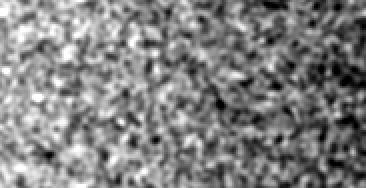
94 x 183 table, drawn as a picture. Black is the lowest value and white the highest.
There are no regular stripes. There is an overall slope up to the left. On average the colour sits 50% of the way up the scale. The field is mottled with small blotches. The top left is the ninth with the highest average.
